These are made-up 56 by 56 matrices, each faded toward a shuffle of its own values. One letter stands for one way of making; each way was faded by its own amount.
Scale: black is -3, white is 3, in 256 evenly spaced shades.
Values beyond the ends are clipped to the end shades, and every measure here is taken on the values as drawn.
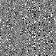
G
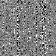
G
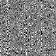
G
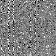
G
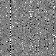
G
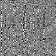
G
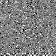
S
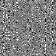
G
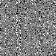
G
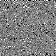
S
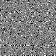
S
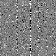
G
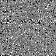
S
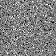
S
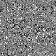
S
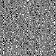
G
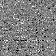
S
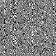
G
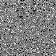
S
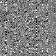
G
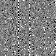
G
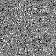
S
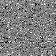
S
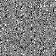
G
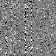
G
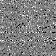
S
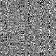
G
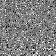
S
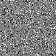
S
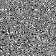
S
